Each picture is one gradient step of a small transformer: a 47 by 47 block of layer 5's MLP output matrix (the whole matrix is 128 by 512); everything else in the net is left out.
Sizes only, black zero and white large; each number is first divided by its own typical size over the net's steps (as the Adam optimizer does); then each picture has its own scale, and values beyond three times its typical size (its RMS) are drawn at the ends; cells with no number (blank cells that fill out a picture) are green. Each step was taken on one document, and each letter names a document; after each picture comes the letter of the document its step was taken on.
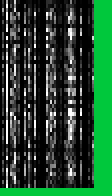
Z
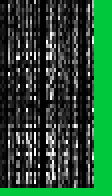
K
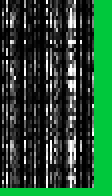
Z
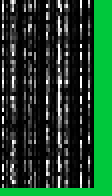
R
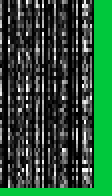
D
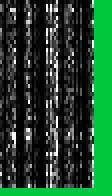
Z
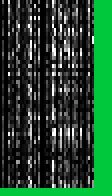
K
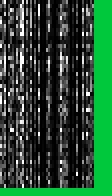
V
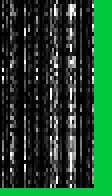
Z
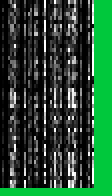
Z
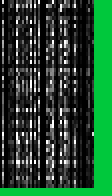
K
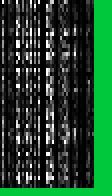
K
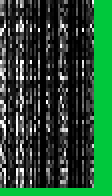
V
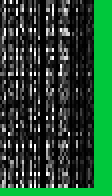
V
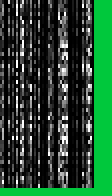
V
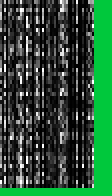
V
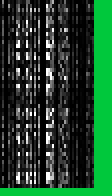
K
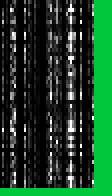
Z
